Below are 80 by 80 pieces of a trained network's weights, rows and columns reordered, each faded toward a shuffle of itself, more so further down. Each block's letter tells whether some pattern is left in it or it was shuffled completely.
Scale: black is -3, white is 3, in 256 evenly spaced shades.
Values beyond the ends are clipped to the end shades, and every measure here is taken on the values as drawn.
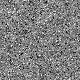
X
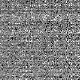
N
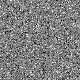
X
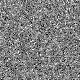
X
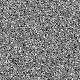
X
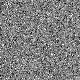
X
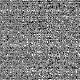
N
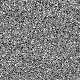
X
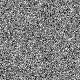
X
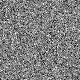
X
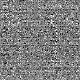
N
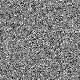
X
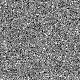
X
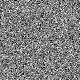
X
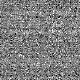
N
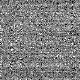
N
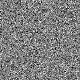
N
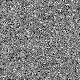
X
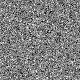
X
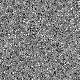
X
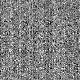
N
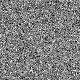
X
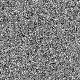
X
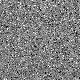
X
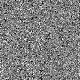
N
